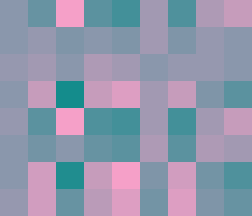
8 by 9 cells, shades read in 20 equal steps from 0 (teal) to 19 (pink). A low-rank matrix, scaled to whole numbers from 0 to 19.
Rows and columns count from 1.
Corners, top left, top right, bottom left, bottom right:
10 15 11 7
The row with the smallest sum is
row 6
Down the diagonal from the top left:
10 11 10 15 4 13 16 9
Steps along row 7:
up down up up down up down down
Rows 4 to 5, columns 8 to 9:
9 6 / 12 15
